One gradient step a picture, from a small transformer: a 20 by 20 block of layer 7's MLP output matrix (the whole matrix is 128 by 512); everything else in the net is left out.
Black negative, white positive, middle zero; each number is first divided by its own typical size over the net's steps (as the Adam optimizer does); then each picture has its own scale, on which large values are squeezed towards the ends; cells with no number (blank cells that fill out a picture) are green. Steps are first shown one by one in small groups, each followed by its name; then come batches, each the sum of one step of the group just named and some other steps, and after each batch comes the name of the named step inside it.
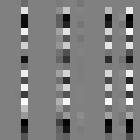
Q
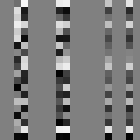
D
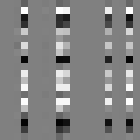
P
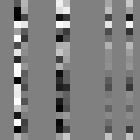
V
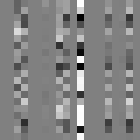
Q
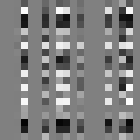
P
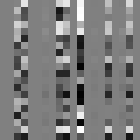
D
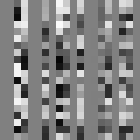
V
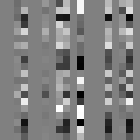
Q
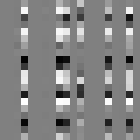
P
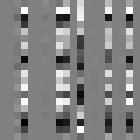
P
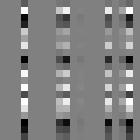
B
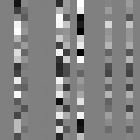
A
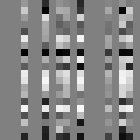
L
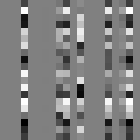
B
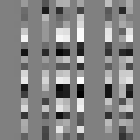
L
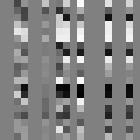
A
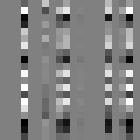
B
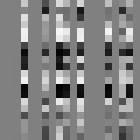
L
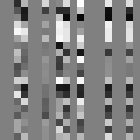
A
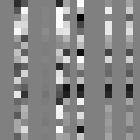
A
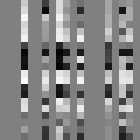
L
